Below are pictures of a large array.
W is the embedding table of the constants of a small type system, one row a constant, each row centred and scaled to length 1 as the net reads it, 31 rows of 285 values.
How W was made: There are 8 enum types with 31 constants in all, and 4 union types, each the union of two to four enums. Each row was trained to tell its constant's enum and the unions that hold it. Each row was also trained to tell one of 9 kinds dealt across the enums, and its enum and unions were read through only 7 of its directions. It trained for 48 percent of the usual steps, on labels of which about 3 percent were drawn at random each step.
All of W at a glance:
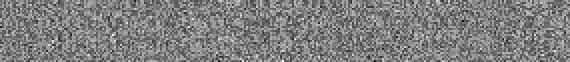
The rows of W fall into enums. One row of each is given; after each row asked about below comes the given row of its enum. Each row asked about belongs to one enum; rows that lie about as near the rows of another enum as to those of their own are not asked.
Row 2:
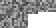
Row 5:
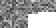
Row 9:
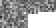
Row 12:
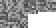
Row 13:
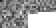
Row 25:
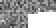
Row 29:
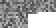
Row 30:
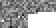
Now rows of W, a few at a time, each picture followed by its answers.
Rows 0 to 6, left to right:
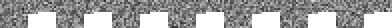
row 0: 29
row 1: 29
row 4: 13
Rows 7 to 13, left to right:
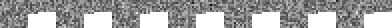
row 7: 2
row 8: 13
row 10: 25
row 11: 12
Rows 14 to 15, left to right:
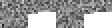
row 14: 5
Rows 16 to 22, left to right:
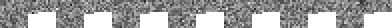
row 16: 12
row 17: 9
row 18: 25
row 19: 29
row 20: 9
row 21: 12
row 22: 5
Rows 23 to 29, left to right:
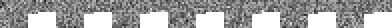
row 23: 12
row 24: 5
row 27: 25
